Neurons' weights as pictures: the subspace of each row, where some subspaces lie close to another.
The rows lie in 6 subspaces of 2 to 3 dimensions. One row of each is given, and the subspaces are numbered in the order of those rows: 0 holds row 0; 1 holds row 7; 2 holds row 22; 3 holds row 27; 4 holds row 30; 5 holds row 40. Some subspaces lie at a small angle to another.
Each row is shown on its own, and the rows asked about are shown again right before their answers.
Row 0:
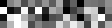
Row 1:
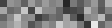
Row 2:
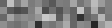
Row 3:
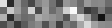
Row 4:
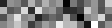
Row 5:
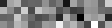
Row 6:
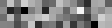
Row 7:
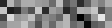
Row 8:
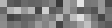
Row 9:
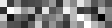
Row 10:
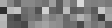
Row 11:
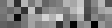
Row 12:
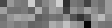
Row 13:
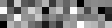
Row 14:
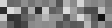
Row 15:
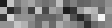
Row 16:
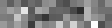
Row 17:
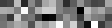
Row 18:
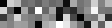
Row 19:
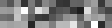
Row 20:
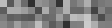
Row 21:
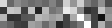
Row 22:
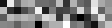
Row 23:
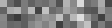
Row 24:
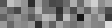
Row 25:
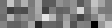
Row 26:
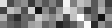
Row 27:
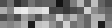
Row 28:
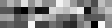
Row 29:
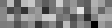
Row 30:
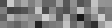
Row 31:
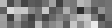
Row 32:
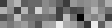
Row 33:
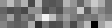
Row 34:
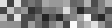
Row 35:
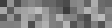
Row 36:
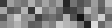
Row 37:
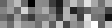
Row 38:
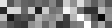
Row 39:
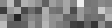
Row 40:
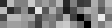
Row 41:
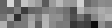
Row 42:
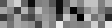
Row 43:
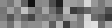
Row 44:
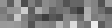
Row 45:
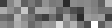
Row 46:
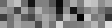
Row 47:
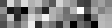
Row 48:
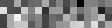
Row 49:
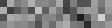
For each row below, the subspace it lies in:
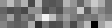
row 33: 4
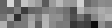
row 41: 0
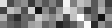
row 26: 5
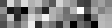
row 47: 1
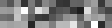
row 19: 3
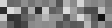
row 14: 0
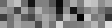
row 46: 2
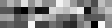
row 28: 3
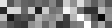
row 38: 1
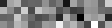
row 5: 4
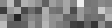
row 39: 0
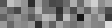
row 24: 4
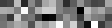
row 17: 2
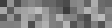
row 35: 3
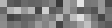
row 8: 3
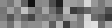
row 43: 4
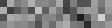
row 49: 5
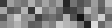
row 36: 5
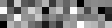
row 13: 0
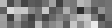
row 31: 1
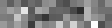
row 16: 1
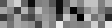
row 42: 2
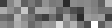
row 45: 4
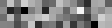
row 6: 5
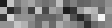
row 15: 0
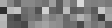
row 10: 0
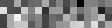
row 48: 0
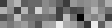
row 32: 2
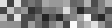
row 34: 3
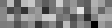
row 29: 2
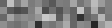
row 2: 2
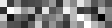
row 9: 1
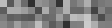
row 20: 2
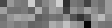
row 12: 4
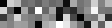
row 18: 2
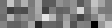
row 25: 4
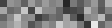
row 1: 5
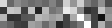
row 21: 1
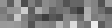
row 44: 3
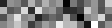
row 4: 5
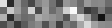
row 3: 0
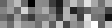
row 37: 4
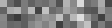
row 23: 3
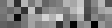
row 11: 3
